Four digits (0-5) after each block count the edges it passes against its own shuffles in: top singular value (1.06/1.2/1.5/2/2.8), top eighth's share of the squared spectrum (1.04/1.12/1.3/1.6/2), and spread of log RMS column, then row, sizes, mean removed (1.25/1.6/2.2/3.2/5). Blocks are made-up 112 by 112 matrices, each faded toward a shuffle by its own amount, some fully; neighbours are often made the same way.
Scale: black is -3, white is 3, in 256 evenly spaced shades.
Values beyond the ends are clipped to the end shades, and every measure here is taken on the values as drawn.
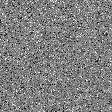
0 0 0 0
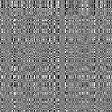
5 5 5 4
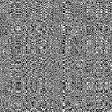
5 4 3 3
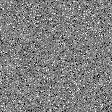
2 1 0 0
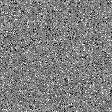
3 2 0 1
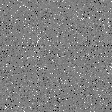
3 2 1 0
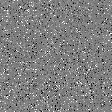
3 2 1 2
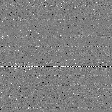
4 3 0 3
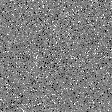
0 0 0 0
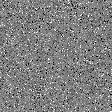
0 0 0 0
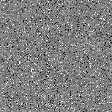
3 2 1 0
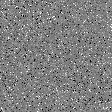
0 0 0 0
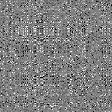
5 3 3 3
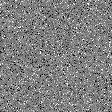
3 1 0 0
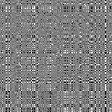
5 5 4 4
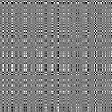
5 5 5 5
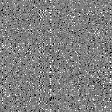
4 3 3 2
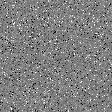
2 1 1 0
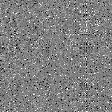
4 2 1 1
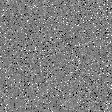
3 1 1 0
